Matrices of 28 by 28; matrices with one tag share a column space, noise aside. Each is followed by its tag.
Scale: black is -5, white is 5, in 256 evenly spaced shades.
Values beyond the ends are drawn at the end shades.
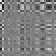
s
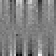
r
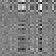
s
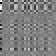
s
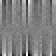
r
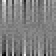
r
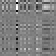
s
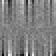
r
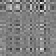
s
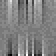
r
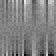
r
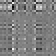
s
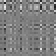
s
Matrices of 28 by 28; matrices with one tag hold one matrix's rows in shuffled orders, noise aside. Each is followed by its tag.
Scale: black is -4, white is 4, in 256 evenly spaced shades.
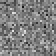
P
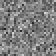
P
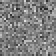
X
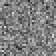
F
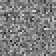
P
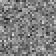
F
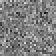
X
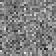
X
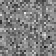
X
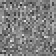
P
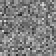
F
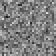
F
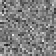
F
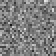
P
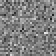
P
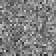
X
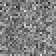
X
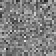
X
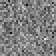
P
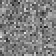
X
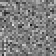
F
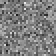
X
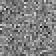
X
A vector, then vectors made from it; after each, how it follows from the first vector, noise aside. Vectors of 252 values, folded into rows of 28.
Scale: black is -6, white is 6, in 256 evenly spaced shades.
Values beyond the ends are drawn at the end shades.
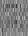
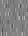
partly zeroed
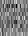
scaled up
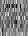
scaled up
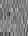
wrapped around
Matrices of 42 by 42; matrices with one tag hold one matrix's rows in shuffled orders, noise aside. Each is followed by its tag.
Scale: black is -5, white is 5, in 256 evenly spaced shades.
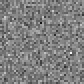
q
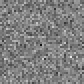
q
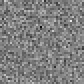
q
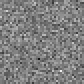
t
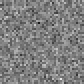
t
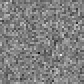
t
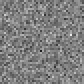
q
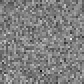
q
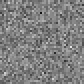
q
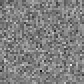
q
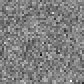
q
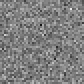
q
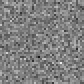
t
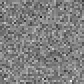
q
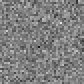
t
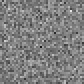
q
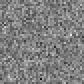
q
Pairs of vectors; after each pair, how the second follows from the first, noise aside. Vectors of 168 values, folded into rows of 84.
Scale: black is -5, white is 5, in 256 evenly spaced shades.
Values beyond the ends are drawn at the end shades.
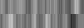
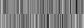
shuffled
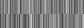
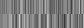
shuffled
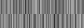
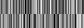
scaled up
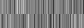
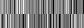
scaled up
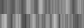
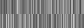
shuffled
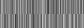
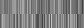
shuffled
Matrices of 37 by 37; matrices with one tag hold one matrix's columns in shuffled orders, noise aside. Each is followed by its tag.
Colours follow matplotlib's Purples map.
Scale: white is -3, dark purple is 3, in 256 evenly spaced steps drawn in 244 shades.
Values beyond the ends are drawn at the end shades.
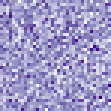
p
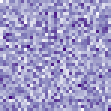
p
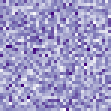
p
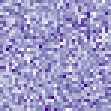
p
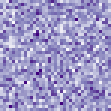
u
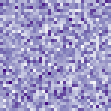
u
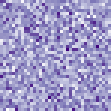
p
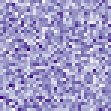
p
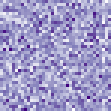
p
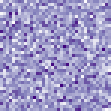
p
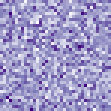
p
